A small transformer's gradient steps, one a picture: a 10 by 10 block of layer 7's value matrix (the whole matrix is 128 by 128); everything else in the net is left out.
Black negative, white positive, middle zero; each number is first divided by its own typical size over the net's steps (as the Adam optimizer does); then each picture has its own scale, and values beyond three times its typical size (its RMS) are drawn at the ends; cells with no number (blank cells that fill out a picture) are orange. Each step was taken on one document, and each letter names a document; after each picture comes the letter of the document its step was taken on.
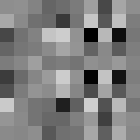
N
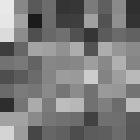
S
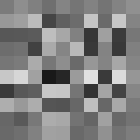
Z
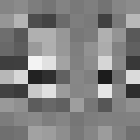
Z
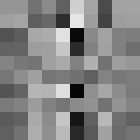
Z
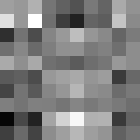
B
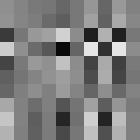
N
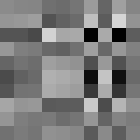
N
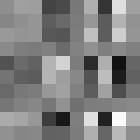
N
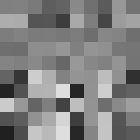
Z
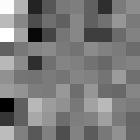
S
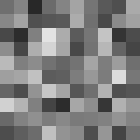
Z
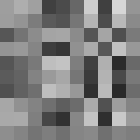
N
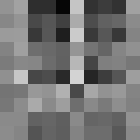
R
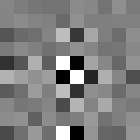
Z
